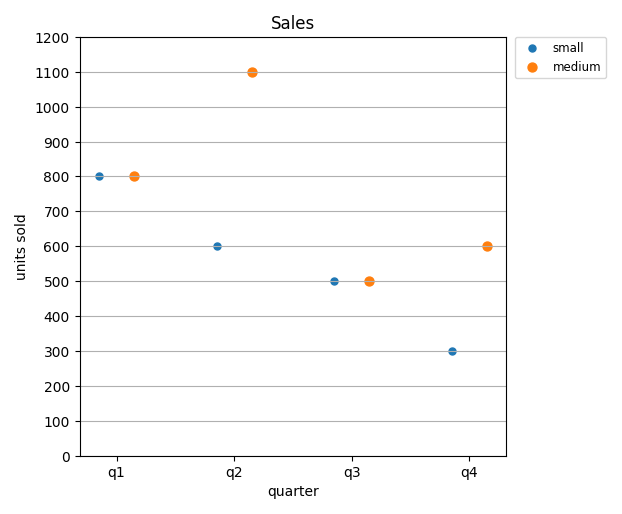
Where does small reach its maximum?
q1
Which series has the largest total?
medium
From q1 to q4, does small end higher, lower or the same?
lower
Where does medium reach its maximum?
q2
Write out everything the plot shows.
Title: Sales
x-axis: quarter, ticks q1 q2 q3 q4
y-axis: units sold, ticks 0 100 200 300 400 500 600 700 800 900 1000 1100 1200
Legend: small, medium
Values:
small: 800 600 500 300
medium: 800 1100 500 600
